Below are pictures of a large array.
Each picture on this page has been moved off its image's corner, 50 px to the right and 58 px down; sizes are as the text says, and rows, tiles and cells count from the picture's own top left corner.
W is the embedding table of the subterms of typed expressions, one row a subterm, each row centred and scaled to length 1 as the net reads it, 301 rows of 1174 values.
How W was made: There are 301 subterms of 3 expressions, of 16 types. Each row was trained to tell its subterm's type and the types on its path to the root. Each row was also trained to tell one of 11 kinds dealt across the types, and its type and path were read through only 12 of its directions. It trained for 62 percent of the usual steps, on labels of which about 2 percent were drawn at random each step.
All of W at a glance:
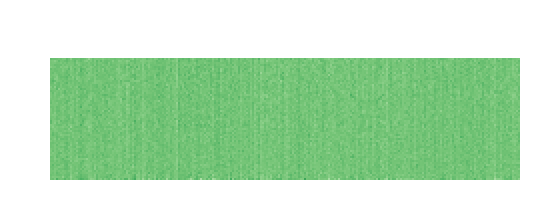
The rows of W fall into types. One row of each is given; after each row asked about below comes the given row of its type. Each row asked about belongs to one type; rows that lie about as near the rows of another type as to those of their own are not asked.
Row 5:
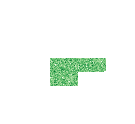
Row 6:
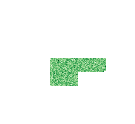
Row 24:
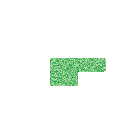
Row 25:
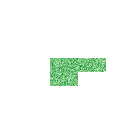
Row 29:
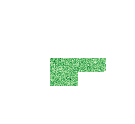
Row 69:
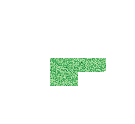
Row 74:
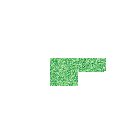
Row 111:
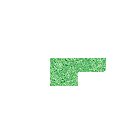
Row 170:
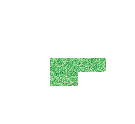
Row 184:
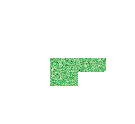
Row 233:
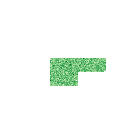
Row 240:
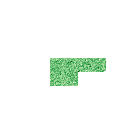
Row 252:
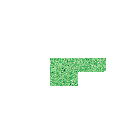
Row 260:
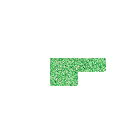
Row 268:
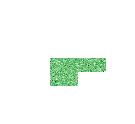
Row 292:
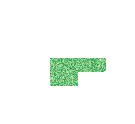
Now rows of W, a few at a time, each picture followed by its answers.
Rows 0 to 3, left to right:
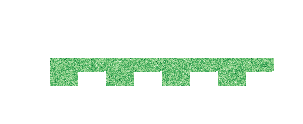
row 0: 292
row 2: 6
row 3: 260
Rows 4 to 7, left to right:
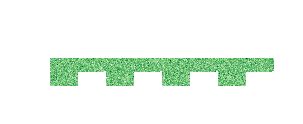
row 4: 25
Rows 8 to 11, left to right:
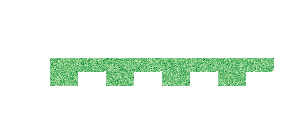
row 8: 184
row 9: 252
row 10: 233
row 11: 69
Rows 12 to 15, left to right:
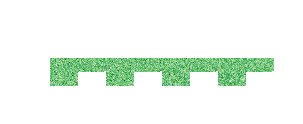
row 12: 111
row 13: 233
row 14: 6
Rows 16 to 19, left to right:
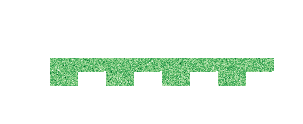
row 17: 111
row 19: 233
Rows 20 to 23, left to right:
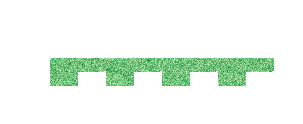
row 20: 69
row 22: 69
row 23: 184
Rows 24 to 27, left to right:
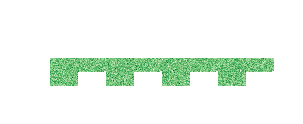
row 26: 233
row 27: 25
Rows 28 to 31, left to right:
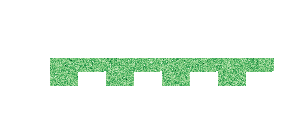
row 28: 25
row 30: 252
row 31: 111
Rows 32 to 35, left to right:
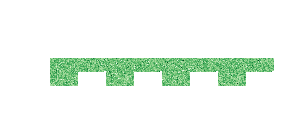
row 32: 233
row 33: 5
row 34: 292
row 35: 5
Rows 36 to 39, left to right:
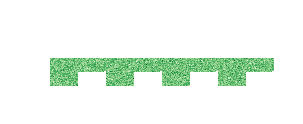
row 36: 292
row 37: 24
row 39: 25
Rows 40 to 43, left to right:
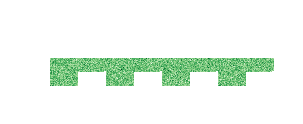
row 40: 74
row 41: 111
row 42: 240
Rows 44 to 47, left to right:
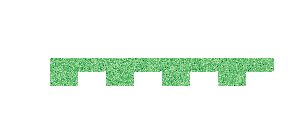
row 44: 29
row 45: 252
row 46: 260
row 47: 5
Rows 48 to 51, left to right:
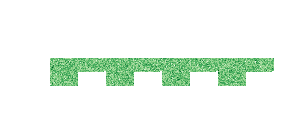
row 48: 29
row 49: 24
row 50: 29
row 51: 252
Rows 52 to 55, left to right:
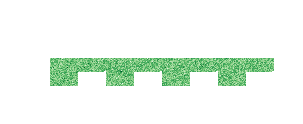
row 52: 184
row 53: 25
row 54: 29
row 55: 5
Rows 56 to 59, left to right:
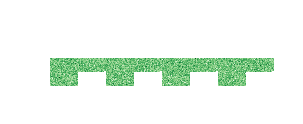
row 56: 5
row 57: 260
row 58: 268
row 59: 268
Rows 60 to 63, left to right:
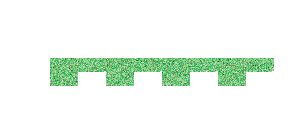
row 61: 184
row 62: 5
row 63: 260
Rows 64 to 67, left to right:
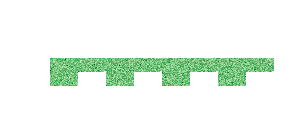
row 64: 268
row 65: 69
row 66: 24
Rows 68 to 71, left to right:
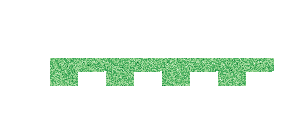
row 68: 74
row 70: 74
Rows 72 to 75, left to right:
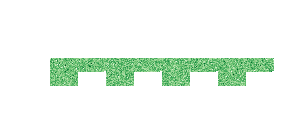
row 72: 5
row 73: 233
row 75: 240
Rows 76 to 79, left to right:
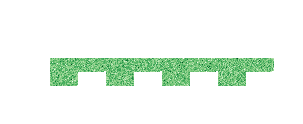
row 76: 252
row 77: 25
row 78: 240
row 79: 292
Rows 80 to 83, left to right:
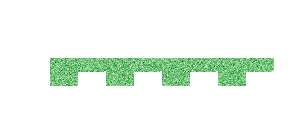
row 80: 233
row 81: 240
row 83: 6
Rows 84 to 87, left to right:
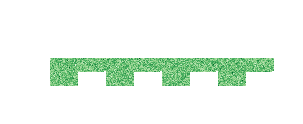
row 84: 233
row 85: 170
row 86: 233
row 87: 5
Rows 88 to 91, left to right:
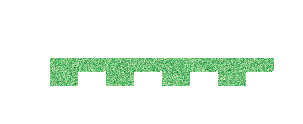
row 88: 24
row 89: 233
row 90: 24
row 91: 24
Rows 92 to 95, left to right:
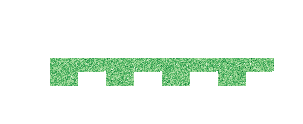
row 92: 29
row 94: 240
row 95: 233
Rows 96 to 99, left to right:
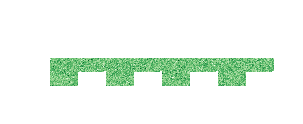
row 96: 170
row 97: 233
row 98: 292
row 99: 69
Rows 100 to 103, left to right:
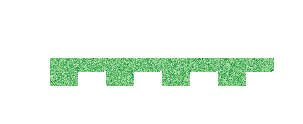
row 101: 170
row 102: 233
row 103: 25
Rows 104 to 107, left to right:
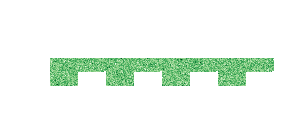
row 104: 233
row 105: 260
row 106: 111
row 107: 24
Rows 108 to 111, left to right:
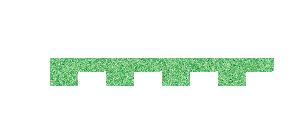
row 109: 6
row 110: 111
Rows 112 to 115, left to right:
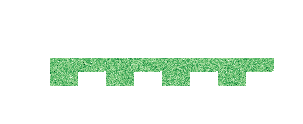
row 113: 24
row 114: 25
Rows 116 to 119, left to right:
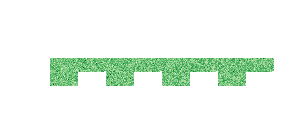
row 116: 240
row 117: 24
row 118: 111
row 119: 5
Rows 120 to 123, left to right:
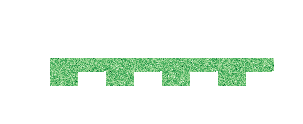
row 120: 74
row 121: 25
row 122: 5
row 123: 292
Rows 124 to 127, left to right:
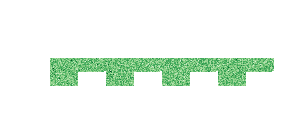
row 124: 184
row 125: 25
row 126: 24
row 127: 74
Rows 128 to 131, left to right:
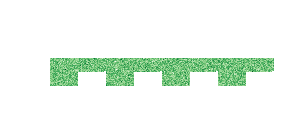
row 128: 69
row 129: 292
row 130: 74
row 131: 233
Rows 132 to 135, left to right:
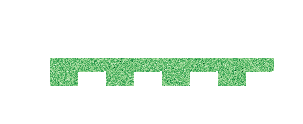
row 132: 24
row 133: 233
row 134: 252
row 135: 292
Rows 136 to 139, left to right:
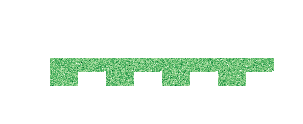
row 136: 240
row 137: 74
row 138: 240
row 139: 268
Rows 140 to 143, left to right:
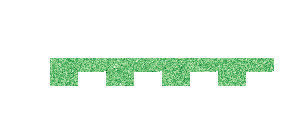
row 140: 25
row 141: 6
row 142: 29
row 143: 74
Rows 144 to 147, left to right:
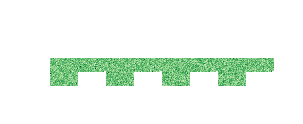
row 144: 252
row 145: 25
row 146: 252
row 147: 29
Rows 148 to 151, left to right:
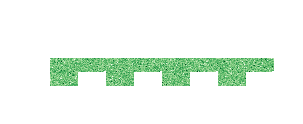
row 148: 6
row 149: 69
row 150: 6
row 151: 240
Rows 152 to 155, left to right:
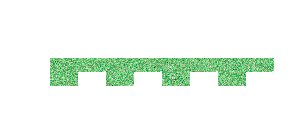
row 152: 25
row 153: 240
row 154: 6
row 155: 292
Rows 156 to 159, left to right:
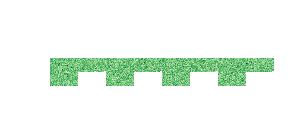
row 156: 260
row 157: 111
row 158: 111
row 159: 29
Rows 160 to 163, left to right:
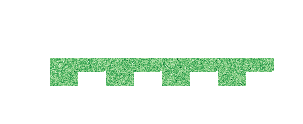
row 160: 170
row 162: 111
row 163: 268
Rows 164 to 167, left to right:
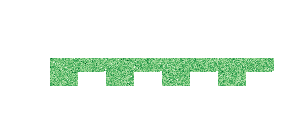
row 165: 170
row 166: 260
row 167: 5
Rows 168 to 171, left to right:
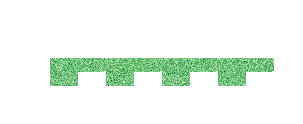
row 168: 292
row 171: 74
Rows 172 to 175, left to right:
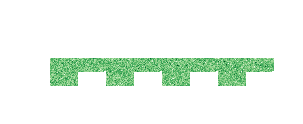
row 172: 29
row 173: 6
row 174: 6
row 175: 240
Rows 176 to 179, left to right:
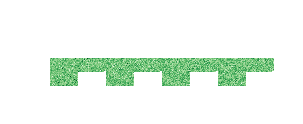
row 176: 69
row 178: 170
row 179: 29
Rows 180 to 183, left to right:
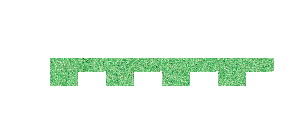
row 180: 111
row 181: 29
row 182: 252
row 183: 69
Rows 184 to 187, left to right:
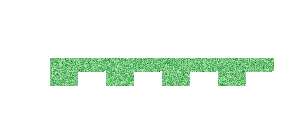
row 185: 69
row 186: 74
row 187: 170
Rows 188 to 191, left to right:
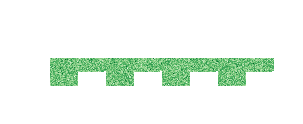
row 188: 74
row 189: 170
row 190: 74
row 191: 240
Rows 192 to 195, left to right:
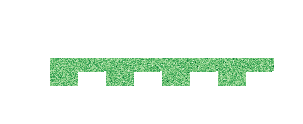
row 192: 233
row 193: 69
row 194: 268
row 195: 111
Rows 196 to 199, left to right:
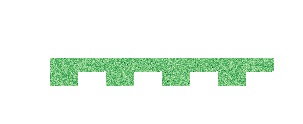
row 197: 74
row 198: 268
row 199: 74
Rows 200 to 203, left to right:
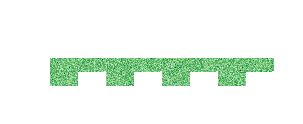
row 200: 260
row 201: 69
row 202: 111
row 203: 184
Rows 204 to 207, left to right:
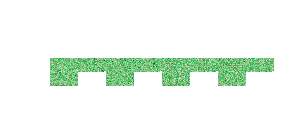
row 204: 292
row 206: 74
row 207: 184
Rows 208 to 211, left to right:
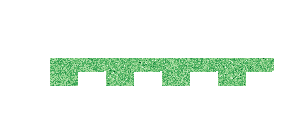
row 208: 24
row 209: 240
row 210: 184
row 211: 5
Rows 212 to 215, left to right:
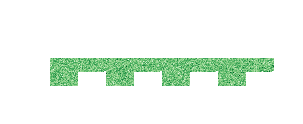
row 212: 233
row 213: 6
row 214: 233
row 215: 69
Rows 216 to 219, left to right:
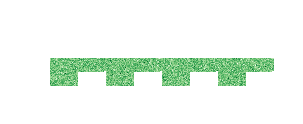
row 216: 29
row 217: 111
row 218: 184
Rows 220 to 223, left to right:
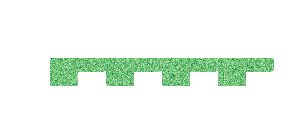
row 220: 268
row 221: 170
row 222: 260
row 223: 111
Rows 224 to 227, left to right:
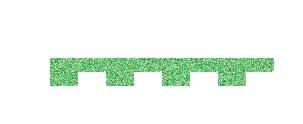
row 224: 24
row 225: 292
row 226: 29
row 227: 29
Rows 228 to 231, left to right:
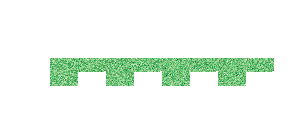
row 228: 240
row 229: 74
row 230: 170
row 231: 74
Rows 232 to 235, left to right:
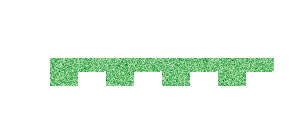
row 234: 292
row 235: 24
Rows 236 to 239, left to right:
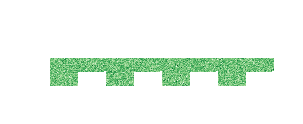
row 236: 184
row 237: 6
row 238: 111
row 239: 74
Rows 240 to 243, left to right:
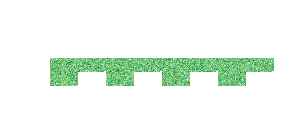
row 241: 6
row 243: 240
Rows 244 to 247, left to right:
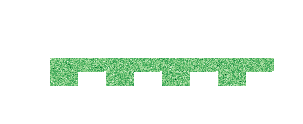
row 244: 69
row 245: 292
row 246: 292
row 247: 184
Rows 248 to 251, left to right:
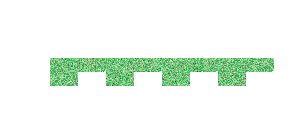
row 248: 69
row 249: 292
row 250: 184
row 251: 69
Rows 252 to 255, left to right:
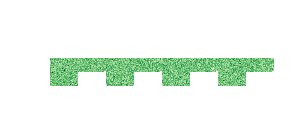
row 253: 260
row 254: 29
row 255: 111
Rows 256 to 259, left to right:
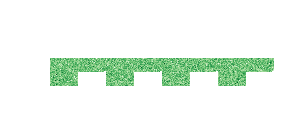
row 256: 6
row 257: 170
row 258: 260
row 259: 24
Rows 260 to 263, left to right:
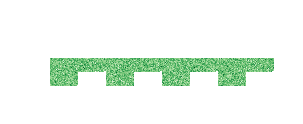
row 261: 111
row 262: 268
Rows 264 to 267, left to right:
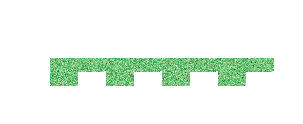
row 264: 240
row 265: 292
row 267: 268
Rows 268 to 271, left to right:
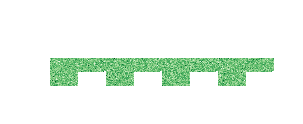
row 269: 184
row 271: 29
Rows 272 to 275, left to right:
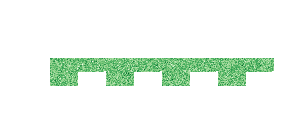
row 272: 268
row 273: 184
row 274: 25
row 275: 111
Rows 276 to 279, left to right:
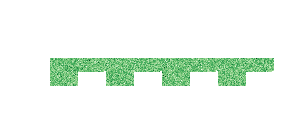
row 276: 268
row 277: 6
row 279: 24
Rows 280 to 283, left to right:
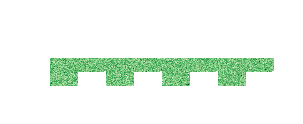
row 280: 29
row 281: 74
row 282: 292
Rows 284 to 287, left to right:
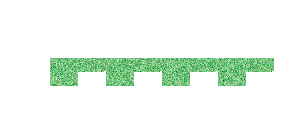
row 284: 170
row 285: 69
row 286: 260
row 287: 5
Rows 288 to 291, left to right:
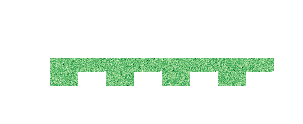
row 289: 69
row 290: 6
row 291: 233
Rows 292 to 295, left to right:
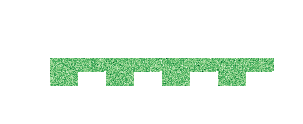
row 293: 292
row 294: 74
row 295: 184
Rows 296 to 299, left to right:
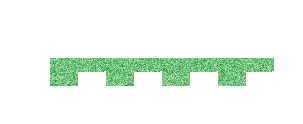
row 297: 6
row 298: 111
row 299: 25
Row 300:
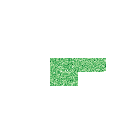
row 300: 292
